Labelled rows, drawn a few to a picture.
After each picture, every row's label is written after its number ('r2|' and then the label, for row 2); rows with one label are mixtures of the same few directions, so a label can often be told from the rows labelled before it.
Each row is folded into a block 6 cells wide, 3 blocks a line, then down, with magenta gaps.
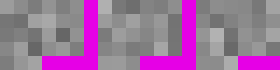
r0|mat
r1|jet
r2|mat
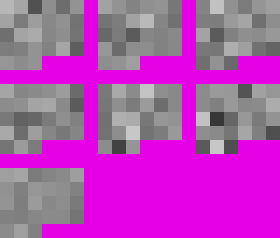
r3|jet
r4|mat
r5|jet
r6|mat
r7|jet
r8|jet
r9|jet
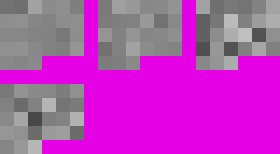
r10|jet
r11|jet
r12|mat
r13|mat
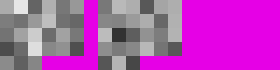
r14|jet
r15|jet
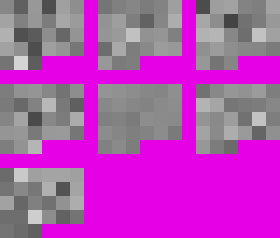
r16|jet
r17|mat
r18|mat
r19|mat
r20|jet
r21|mat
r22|jet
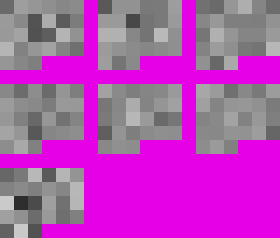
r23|mat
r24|mat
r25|jet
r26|jet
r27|mat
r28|jet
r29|jet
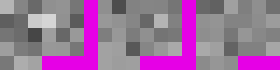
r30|mat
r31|jet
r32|jet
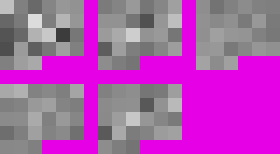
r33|mat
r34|mat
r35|jet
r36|jet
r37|mat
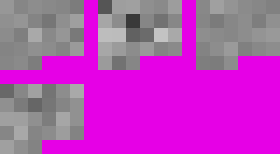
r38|mat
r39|mat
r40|jet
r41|mat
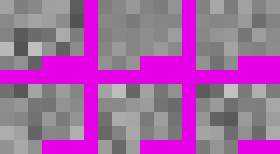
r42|mat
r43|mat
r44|jet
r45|jet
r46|jet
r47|jet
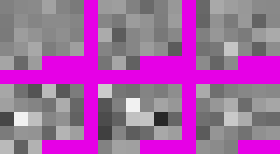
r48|jet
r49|jet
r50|jet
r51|jet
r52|mat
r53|mat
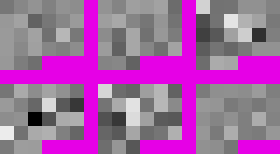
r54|mat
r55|mat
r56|mat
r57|mat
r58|mat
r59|mat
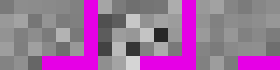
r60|mat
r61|mat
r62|jet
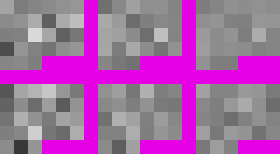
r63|mat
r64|mat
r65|mat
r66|jet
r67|jet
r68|mat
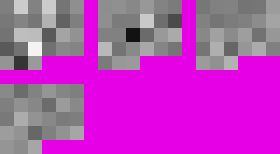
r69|jet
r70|mat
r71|mat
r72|jet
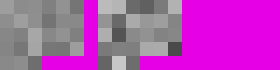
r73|mat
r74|jet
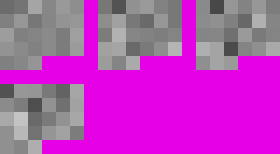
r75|jet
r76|jet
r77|jet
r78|mat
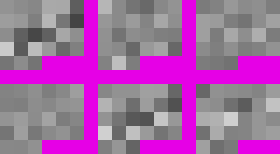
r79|mat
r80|jet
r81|mat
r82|mat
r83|mat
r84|mat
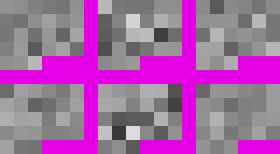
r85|mat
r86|mat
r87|jet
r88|mat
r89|mat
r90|mat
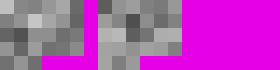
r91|mat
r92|mat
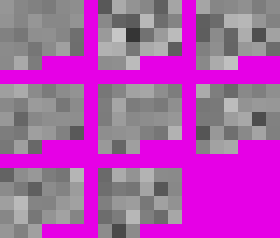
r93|jet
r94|mat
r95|mat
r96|jet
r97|jet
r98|mat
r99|mat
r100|jet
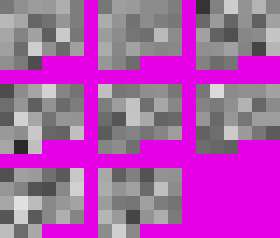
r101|mat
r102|mat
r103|jet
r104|jet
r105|mat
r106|jet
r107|mat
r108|jet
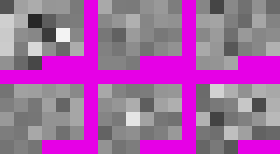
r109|mat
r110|mat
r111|jet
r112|jet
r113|mat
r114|jet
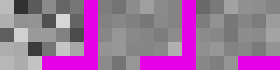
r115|jet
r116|jet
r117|jet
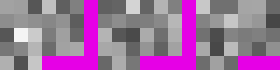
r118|jet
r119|jet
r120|mat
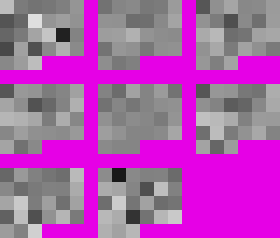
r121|mat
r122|mat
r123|mat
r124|mat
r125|jet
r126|mat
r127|mat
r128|jet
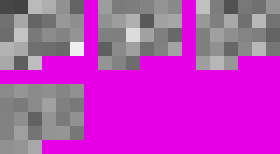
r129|jet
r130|mat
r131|jet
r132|mat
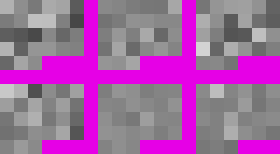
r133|mat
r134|mat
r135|mat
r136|jet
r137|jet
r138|jet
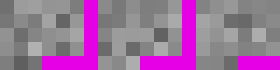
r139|jet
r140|mat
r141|mat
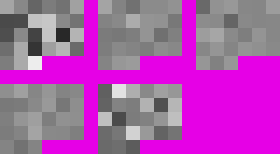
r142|mat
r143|mat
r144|mat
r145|jet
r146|jet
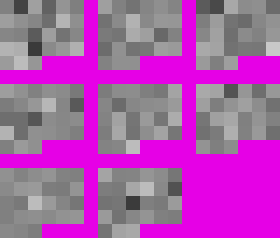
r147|jet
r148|mat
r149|jet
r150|mat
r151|mat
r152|jet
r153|mat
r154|mat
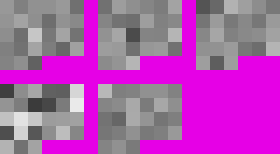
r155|mat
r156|mat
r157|jet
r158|mat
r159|mat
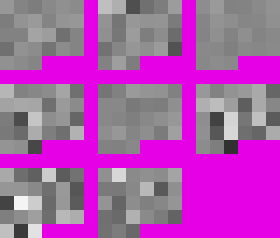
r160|mat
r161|jet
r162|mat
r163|mat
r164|jet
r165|mat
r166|jet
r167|jet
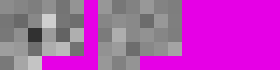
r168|mat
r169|jet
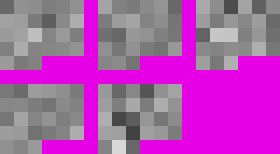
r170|mat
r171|mat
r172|jet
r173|jet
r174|jet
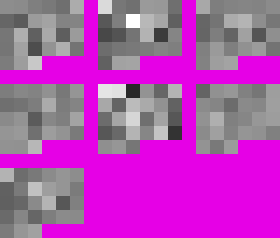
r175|mat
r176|mat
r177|mat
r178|mat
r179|jet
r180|mat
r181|mat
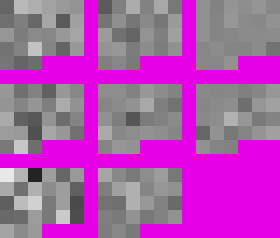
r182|jet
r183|jet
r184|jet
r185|jet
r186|mat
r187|mat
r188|jet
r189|mat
